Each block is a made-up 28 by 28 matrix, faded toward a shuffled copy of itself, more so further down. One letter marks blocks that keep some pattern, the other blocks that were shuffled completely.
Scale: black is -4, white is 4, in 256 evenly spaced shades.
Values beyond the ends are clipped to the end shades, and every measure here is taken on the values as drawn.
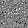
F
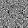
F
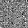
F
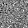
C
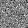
C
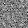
C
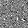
F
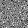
C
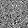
F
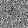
C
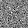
F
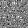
F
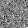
C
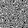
F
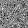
F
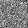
C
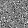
C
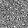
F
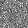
F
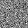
F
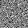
C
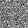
F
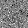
C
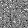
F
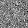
C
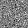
C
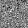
F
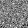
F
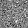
C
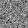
F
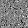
F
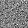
C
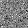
C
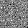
C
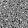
F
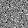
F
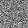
C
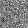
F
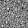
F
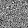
C
